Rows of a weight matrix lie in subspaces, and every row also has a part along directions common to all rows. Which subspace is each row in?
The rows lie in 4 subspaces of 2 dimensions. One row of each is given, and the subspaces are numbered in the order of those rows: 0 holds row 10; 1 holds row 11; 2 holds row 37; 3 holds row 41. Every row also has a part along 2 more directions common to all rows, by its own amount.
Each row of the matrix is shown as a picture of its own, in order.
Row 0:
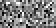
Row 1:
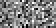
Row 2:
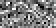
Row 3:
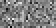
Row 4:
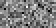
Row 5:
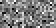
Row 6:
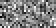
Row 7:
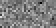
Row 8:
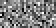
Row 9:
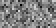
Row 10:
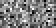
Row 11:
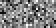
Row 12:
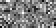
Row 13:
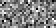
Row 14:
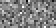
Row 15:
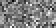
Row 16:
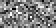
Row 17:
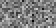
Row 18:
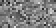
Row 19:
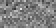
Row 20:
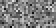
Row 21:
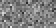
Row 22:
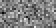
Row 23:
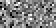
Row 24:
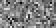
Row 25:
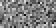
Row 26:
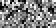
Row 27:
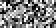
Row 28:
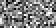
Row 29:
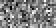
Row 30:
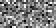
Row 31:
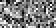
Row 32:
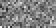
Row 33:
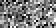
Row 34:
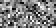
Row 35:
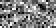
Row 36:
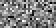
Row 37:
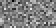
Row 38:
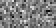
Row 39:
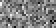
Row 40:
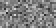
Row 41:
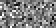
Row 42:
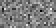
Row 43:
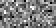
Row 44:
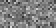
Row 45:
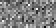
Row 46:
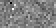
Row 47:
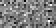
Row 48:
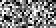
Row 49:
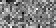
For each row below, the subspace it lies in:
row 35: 3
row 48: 1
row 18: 2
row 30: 0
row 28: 2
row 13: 1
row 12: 3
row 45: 1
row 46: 3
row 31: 3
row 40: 3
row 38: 0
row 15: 2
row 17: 1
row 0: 1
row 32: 3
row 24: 3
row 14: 1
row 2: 3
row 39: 2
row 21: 1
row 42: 2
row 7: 3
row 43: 0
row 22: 1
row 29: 0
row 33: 2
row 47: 0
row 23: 3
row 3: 3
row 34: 3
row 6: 3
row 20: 2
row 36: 0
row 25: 2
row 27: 1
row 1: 1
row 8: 3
